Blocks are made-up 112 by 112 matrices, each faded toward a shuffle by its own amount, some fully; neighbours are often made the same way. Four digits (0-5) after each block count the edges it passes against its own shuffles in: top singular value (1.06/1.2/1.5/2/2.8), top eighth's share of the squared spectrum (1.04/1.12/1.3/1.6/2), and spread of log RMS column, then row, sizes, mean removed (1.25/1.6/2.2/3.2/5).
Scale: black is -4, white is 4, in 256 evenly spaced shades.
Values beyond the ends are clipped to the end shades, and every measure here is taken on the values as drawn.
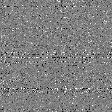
2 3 2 3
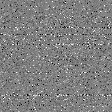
2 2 1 2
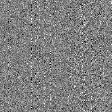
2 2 4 0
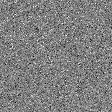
0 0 0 0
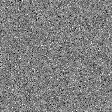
0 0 1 0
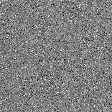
0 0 0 0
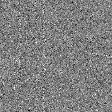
1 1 2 0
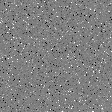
0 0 0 0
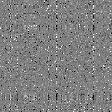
5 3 2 2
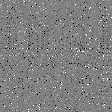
4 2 1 1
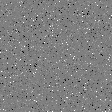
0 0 0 0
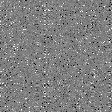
4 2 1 1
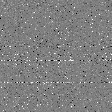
3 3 1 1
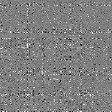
2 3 3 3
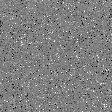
2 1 0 0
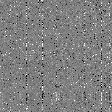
4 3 2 0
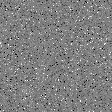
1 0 0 0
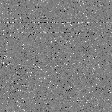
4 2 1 1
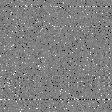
4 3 0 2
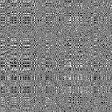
5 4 4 4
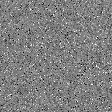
3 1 0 0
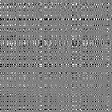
5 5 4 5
